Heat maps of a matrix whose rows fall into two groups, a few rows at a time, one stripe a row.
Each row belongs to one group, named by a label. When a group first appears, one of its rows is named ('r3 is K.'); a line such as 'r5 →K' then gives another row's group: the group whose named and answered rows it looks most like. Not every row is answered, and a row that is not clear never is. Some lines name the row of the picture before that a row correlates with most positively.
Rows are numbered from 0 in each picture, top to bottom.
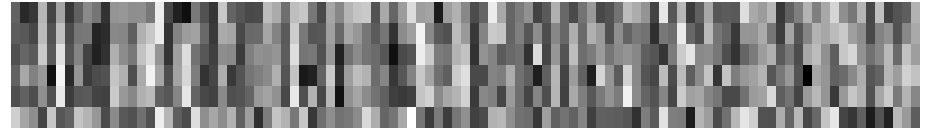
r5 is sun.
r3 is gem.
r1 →gem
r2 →gem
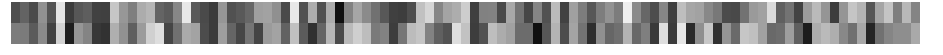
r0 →gem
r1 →gem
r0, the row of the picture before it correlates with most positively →4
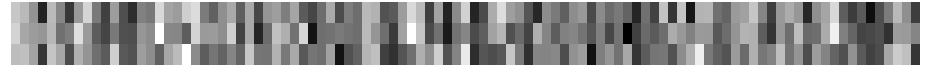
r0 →sun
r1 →sun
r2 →sun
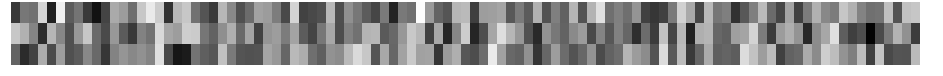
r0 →gem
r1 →sun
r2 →gem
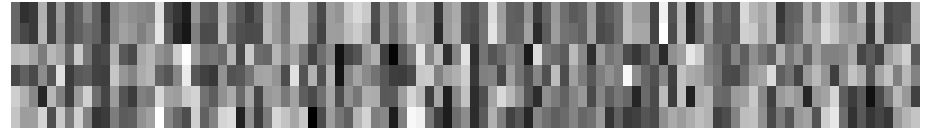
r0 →gem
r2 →sun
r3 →gem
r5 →sun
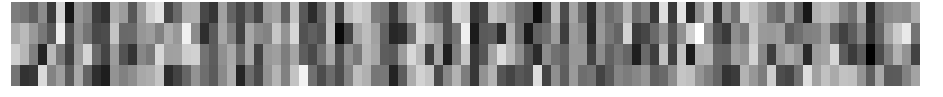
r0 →gem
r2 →sun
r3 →gem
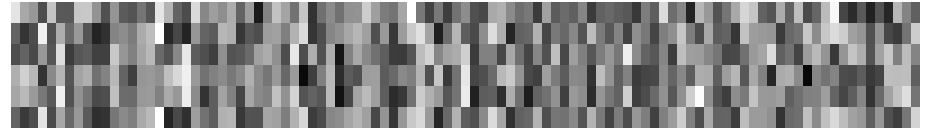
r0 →sun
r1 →gem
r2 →gem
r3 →sun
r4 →sun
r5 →gem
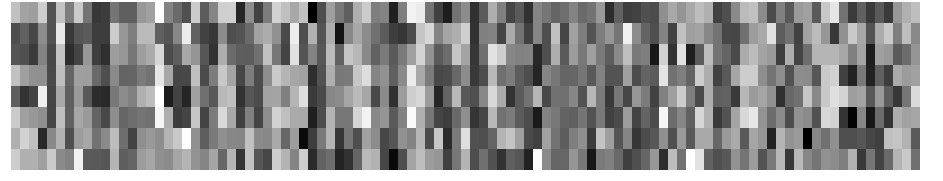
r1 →gem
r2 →gem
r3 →sun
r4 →gem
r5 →sun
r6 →sun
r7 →sun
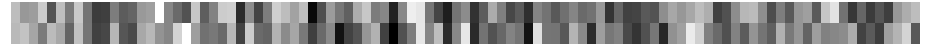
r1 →sun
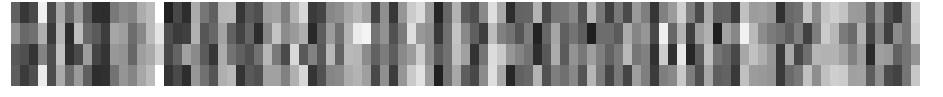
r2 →gem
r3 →gem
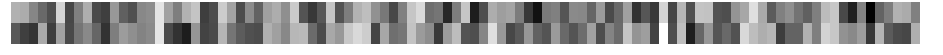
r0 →sun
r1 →gem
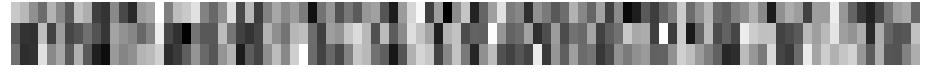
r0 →sun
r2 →gem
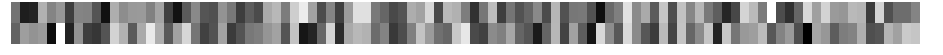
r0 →gem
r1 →gem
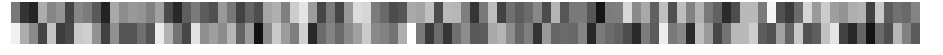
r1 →sun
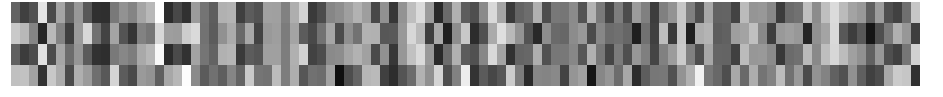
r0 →gem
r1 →sun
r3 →sun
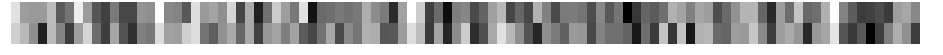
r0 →sun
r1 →sun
